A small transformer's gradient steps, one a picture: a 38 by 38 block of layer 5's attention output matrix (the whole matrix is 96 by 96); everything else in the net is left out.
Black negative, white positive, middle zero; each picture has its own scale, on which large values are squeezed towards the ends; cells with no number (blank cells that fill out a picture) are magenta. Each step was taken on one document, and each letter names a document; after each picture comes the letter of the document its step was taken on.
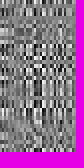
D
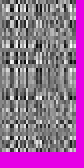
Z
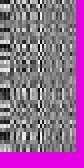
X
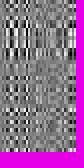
Z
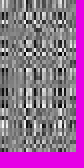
D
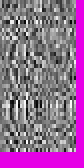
Z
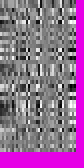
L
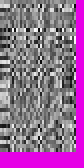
X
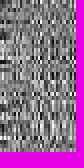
L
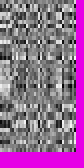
X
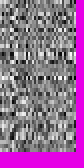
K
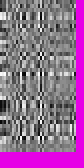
L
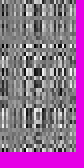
D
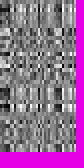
X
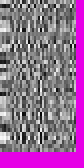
L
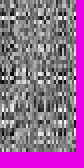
K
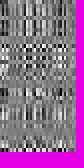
D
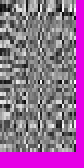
X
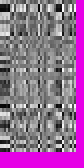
X
